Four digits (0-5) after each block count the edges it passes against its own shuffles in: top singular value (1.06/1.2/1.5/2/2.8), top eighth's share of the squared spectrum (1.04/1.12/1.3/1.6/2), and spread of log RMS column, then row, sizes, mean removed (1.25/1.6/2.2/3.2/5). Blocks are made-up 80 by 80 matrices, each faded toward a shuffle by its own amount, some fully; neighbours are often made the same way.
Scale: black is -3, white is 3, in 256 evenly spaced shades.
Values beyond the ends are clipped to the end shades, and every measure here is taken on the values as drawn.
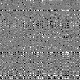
5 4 2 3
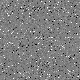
2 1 0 0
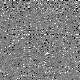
4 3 1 2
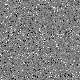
1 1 0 0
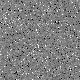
1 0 0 0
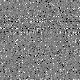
3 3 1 2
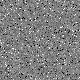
0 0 0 0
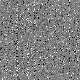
1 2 1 0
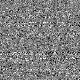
1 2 0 3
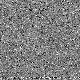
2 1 0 2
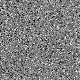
0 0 0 0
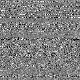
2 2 0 4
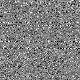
1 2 0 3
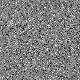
0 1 0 2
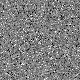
0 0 0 0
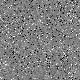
2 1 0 0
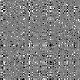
5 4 3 3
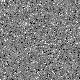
0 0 0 0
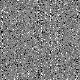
1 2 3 0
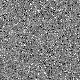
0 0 1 0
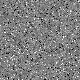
0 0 0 0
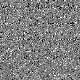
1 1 0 2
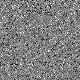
1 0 0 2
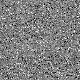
0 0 0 2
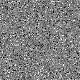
0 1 0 1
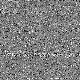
1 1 0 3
